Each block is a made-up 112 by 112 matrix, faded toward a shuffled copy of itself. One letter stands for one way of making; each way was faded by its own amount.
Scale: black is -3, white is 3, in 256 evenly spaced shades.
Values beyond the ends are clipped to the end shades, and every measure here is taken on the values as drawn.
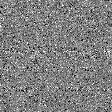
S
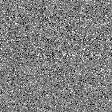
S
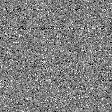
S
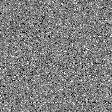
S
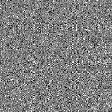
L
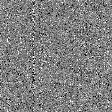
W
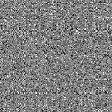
L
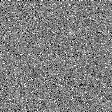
S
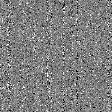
W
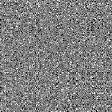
L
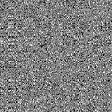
L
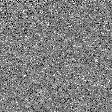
S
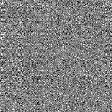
L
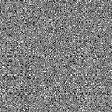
L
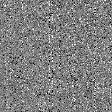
W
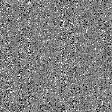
W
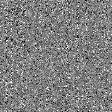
W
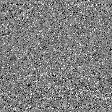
S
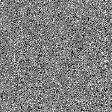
W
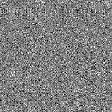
L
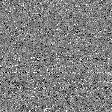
S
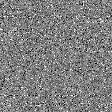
S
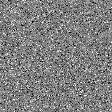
S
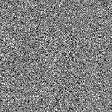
L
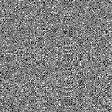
L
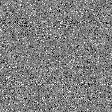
S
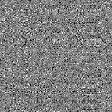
L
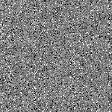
W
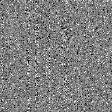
W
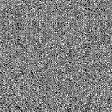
L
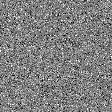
S
